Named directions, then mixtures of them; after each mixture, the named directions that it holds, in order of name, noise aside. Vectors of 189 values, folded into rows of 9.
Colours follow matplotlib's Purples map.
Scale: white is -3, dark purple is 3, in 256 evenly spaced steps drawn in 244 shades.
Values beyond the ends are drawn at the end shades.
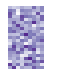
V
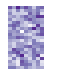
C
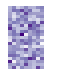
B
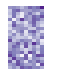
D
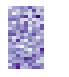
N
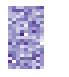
B, D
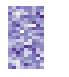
C, V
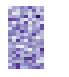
N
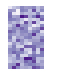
N, V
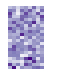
B, V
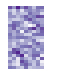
C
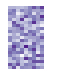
D, V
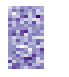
B, N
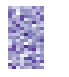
V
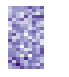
D, N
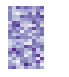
C, V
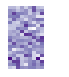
B, C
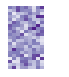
B, C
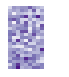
N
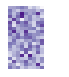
D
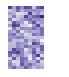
C, D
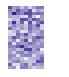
N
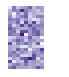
B, N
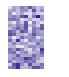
N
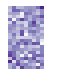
B, D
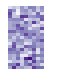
N, V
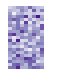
N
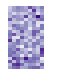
D, N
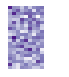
N
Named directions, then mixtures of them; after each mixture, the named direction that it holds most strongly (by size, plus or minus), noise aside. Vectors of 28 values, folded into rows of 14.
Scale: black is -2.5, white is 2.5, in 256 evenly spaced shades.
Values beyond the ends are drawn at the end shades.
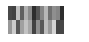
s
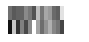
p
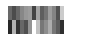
p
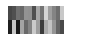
p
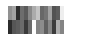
s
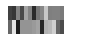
s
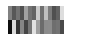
p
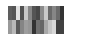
s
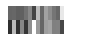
p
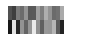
p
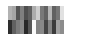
s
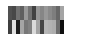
p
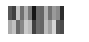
s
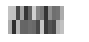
s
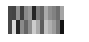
p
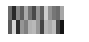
p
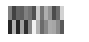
p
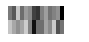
s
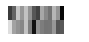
s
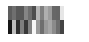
p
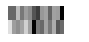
s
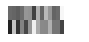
p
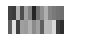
s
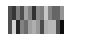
p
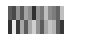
p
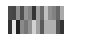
p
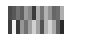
p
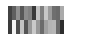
p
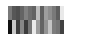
p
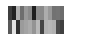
s
